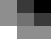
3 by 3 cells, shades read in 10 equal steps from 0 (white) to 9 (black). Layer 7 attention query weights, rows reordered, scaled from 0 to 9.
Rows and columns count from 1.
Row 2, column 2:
5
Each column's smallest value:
0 4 4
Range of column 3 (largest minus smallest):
5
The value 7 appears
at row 1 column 2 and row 2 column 3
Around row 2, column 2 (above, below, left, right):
7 4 4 7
